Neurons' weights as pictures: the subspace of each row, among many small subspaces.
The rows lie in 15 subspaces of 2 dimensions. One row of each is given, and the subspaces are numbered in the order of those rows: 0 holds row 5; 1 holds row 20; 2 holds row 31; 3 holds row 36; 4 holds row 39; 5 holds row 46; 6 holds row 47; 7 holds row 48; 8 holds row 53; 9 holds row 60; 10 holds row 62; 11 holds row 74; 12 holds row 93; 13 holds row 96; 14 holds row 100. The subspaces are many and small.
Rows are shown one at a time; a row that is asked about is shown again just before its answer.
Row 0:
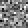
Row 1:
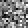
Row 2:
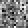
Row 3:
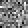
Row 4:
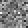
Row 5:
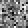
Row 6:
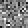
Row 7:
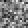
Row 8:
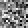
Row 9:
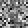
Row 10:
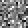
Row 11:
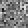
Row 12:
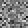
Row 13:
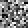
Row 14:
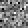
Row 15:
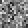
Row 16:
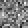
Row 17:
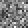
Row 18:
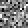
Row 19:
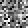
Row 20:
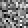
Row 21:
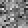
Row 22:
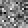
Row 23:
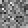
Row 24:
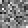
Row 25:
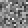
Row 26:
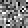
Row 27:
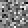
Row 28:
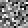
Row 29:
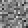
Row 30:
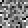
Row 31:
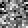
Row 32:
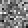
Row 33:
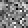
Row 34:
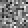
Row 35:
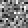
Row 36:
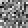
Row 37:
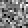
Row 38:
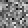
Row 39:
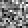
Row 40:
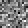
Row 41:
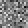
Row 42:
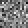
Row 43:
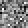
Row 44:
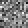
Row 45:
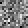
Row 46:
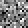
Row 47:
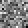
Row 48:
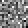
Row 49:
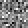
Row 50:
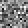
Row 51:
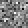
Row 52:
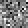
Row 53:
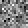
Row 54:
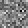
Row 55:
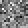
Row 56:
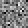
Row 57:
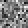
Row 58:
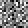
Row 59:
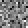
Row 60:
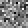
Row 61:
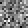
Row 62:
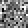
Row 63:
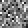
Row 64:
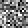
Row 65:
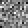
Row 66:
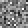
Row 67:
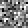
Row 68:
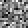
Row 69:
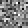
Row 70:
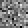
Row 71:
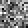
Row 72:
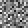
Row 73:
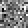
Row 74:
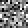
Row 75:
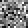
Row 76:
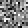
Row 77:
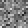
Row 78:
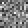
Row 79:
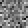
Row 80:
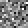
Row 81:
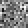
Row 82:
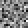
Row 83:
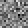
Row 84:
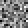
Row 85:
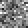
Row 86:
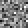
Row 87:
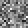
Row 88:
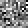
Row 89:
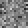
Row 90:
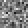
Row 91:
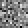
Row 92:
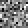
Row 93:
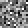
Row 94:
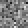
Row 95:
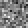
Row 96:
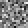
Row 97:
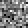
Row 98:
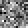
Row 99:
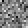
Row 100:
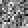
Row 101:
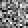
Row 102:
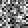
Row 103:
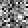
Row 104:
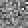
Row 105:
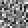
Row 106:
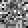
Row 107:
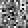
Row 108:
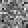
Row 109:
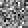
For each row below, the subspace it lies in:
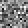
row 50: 10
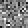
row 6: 5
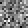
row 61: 14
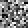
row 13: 13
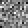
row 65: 3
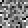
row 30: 14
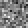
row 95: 4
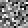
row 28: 13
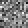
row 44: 3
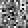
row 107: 0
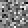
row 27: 13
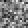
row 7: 4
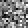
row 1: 1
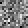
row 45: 14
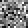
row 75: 0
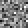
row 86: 11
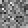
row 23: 7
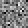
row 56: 12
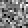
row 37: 4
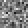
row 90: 1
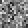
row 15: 14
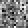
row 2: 0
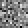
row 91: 1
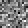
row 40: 6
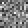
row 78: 3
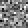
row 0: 11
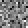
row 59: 7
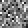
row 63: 8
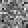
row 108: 6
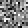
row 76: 9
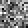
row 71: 6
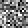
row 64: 12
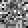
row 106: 2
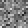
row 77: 2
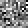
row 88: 13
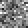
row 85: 2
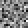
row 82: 11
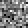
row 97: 4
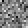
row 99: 8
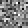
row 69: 9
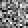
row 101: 1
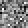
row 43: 10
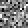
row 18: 11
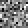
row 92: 11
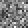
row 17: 5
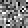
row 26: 5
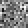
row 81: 10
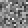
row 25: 12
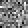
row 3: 3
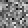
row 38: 12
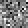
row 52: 5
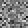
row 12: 8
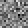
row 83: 10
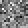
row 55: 7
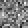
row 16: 11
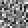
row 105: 3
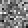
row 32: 6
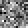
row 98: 6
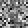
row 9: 8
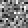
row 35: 9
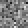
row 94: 5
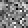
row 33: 12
